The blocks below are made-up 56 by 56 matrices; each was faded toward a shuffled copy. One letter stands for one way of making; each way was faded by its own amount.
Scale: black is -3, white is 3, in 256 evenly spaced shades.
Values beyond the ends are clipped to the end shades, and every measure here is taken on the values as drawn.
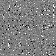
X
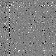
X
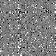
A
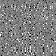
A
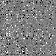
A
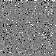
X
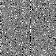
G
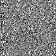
G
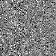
G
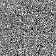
G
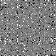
X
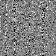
G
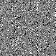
G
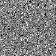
G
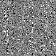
G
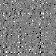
A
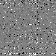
X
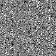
G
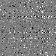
X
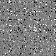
X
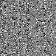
G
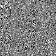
G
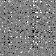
X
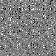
A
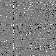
X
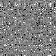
A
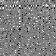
A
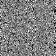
G
